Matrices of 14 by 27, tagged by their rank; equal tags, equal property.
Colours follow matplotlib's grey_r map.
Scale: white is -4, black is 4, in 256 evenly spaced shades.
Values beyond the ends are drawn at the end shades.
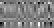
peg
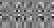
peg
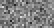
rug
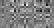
peg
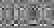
peg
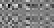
peg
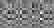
peg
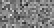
rug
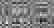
peg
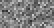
rug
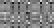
peg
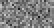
rug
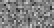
rug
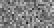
rug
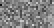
rug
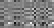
peg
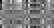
peg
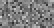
rug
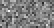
rug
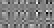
peg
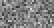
rug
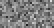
rug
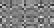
peg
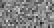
rug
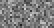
rug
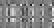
peg
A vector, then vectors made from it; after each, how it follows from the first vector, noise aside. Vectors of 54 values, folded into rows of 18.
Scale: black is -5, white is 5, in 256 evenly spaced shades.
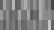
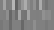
partly zeroed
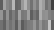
copied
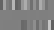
partly zeroed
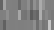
partly zeroed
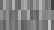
copied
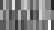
scaled up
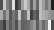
scaled up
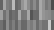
copied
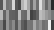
scaled up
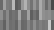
copied
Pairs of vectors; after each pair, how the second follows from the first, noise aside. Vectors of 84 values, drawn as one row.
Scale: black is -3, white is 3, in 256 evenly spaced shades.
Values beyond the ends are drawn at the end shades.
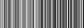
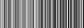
copied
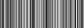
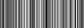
copied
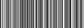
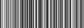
copied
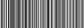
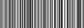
shuffled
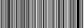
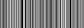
shuffled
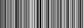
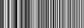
shuffled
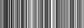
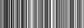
copied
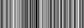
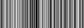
copied
